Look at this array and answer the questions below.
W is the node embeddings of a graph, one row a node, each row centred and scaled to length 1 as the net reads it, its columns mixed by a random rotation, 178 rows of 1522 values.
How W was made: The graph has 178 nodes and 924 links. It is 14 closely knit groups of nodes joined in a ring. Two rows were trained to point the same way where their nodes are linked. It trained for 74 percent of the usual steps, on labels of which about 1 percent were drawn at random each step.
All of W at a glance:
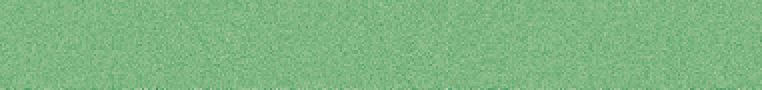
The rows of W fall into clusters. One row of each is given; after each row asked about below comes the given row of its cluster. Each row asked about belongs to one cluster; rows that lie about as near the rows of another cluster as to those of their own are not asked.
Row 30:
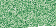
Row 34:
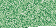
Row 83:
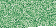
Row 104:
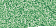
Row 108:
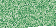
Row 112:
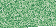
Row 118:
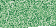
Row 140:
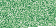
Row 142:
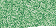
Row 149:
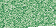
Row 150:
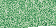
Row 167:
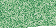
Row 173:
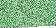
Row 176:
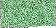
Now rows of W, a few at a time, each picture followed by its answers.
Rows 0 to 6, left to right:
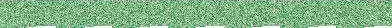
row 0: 104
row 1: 34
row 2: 30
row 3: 140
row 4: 118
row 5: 149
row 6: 142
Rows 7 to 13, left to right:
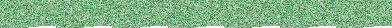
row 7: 34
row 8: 30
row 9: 176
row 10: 142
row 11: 149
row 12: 142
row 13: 108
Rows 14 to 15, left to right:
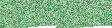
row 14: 149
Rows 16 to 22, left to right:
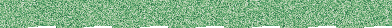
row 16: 104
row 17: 142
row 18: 34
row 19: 140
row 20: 104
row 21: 149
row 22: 118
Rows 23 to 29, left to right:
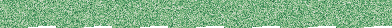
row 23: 150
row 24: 30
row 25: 150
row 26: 149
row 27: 108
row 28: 142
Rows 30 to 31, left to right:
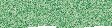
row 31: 173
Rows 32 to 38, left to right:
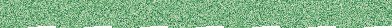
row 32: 140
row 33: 149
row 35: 108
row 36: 149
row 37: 83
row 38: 104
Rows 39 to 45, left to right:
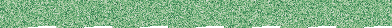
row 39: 173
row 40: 118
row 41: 167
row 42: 142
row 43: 30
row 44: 176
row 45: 176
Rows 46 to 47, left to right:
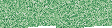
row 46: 150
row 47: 112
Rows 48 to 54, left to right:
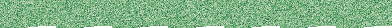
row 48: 83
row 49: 34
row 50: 112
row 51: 112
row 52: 140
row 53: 34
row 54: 167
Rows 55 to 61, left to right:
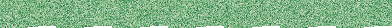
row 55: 108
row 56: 112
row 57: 150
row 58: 108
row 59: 149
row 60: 34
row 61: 104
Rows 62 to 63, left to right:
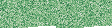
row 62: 173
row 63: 150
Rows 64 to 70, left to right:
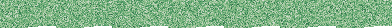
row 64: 108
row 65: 83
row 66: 142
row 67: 173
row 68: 142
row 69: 108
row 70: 34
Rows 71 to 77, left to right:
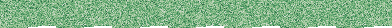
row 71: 176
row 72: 112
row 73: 118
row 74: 30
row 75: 173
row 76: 83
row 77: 112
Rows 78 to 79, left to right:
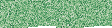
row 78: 118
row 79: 108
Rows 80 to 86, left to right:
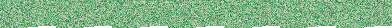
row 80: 173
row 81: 108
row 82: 83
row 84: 176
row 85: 104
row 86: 176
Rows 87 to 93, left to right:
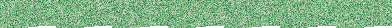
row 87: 118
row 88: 150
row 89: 173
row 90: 167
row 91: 173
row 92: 140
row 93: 176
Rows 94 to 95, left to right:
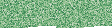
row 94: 112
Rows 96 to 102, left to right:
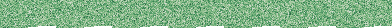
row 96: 112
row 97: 173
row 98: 176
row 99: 176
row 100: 150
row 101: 118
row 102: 30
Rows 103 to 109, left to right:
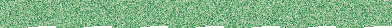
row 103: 118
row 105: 149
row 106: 140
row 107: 140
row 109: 34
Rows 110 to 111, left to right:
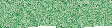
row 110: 83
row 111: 83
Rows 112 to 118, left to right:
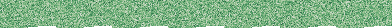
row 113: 150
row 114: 30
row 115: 112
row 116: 176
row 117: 142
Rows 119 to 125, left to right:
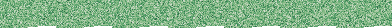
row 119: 140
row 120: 176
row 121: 140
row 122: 118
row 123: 108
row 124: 108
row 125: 108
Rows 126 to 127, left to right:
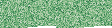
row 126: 140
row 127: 173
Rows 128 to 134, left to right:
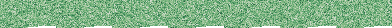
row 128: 30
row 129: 142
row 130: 142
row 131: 112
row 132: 83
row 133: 167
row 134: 176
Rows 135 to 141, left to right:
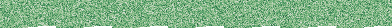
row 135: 173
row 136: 104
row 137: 173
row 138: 104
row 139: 112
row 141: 176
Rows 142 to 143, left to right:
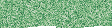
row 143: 108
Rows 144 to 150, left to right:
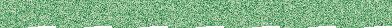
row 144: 30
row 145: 167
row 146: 83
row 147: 104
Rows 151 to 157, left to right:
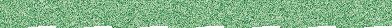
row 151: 150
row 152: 173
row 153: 83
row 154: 142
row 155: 167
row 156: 173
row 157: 112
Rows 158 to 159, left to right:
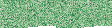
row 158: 150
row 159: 83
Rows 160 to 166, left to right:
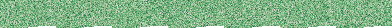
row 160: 118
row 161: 112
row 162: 104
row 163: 167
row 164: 112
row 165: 118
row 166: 140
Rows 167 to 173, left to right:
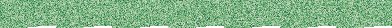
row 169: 150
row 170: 118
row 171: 112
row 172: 173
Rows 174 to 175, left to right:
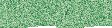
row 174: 104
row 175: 118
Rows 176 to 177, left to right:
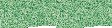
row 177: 176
